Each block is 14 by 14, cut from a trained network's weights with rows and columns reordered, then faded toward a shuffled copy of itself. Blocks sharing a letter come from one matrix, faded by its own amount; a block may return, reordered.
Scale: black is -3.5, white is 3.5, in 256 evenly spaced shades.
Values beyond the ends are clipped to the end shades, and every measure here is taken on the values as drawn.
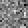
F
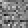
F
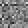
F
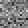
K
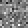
K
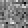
K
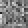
F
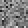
F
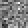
F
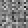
F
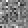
F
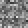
K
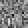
F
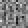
F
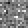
K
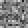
F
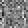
F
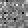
K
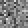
F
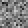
K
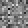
K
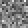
F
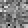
K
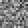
K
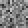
F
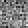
K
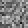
F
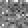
K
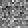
K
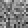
F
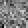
F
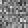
F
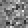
F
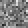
K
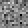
K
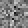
F
